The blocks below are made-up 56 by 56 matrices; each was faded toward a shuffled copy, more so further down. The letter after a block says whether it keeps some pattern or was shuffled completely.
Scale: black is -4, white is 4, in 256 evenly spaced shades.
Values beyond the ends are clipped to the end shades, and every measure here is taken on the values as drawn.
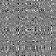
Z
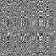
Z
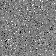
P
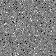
P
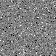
P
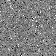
P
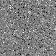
P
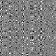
Z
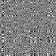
Z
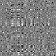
Z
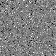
P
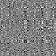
Z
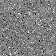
P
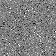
P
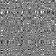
Z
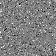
P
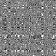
Z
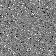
P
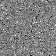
P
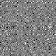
Z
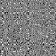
Z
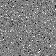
P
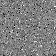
P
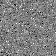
P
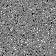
P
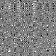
Z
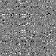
Z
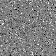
P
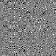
Z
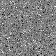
P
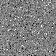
P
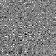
Z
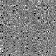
Z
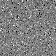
P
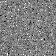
P
